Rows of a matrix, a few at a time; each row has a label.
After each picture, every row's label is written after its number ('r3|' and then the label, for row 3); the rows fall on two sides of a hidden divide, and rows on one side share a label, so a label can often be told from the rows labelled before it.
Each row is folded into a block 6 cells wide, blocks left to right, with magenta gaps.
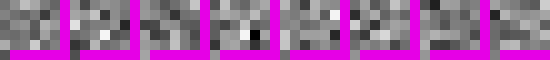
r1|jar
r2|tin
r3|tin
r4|tin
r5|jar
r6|tin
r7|jar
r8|tin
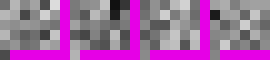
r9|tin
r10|jar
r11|tin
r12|tin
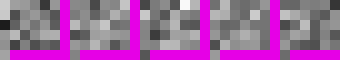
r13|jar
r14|tin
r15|tin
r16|tin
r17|jar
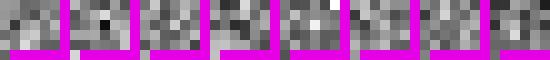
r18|tin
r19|jar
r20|tin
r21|jar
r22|tin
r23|tin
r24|jar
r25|jar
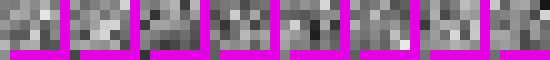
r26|tin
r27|tin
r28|jar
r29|tin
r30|jar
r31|jar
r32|tin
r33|jar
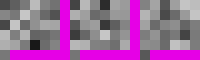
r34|jar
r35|tin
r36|tin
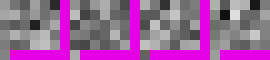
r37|jar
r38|jar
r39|jar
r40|jar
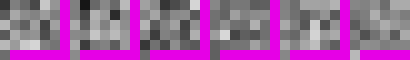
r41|tin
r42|jar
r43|tin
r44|jar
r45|tin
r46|tin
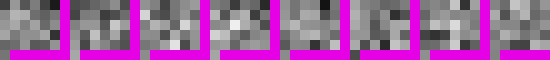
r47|jar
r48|jar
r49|tin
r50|jar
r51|jar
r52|jar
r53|tin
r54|jar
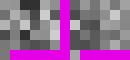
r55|tin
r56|tin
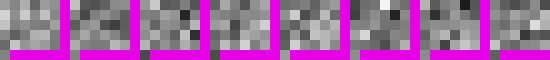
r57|tin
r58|jar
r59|jar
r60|tin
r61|tin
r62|jar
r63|jar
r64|jar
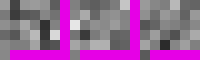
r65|tin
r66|tin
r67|jar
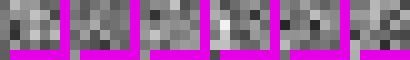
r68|tin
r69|jar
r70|jar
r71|jar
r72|jar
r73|jar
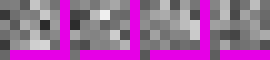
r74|tin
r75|jar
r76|tin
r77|tin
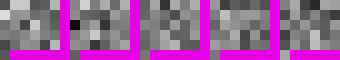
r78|tin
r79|jar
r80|tin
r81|jar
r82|tin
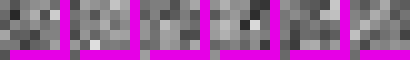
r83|jar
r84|tin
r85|tin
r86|jar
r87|tin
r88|jar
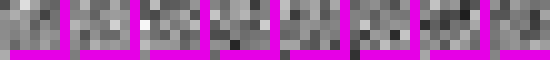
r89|jar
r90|tin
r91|tin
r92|jar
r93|jar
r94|tin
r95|jar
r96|jar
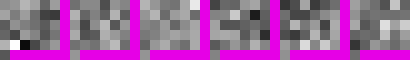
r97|jar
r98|tin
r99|tin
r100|jar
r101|tin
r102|tin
